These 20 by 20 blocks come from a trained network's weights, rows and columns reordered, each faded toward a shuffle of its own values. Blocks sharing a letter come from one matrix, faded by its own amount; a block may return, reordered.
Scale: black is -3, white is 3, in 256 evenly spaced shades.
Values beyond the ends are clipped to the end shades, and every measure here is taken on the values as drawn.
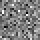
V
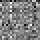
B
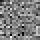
B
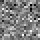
B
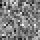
V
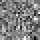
B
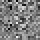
B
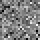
V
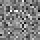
B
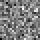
V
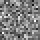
V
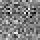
B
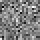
B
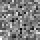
V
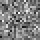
V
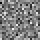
V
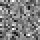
B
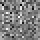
B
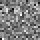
V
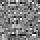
B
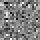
B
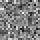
V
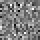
B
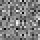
B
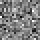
B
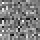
B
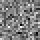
V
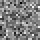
V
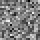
V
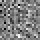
B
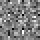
B
